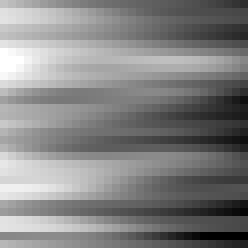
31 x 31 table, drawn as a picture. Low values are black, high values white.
Ninth with the lowest average: bottom right. Ninth with the highest average: top left. Grain: streaks across. Average level on the scale: 50%. Slope: up to the left.
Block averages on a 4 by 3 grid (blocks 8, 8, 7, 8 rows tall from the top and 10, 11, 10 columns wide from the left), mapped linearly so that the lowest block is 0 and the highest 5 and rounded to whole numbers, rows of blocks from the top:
5 3 1 / 4 3 1 / 4 2 1 / 4 2 0
